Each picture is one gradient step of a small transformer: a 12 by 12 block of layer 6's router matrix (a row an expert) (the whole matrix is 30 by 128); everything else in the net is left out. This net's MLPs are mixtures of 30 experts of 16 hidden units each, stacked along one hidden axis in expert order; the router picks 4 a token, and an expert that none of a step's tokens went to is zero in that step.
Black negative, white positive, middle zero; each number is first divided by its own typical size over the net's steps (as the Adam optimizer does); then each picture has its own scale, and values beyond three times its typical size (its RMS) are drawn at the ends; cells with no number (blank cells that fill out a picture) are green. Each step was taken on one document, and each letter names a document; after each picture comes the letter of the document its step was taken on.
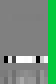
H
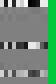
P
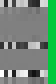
P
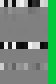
P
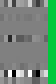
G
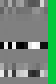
P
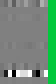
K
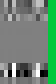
G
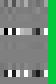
K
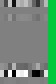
K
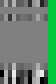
G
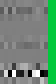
G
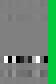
G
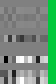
H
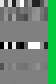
P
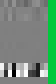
K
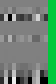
G
